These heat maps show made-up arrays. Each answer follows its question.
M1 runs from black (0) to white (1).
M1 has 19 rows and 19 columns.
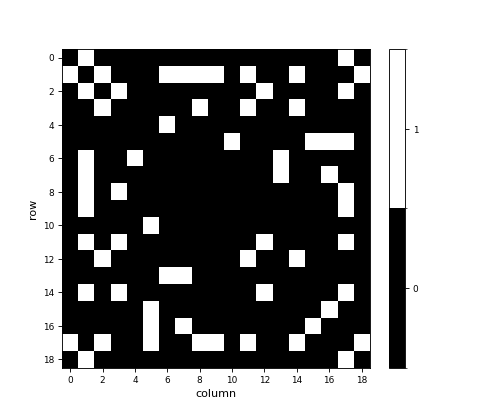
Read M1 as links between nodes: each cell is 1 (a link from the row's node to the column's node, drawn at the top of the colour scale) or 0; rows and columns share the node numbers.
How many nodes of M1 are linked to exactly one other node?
2
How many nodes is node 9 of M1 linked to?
2
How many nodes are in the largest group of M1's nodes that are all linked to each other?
3
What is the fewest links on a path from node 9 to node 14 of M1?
2
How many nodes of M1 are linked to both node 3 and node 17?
4
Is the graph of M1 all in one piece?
yes
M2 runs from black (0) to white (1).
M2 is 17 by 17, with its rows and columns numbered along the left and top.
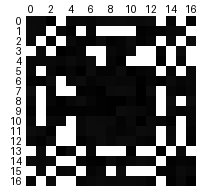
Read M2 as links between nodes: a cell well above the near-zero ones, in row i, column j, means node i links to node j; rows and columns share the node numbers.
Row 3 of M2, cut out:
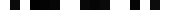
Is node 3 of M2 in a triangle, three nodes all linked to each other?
no
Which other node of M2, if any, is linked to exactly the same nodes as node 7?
node 16
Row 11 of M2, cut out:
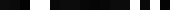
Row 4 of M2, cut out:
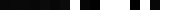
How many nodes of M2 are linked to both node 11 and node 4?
0
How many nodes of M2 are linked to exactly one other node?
1
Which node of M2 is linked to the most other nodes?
node 13
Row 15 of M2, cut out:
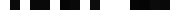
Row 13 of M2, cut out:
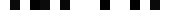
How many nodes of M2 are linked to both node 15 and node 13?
6
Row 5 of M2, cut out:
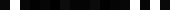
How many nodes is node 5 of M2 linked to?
3
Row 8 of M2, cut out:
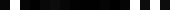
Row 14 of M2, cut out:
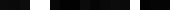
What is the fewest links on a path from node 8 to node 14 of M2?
2
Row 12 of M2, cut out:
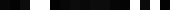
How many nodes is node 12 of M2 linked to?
4
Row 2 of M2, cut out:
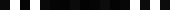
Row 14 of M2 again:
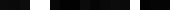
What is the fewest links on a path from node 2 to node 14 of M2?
2
